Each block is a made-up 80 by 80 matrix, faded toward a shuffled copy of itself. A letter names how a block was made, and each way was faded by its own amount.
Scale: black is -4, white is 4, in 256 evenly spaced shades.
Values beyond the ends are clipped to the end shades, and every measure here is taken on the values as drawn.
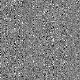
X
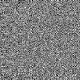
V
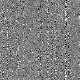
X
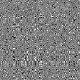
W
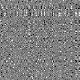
W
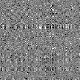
W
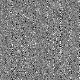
X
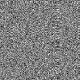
V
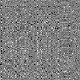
W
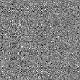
V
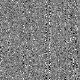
X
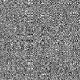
V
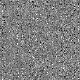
X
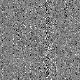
X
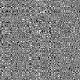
W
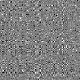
W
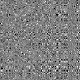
W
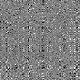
W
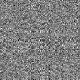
V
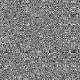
V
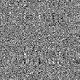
V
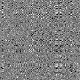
W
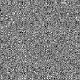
V
